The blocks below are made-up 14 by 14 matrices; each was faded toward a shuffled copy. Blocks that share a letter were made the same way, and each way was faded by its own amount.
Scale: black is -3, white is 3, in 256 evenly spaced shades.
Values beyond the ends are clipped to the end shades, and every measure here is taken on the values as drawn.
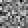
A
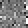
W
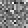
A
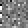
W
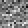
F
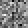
A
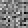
A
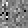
W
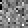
W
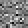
F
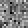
F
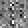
W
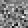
A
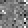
W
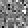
F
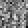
A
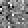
W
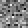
F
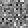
F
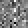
W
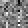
W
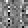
W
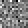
A
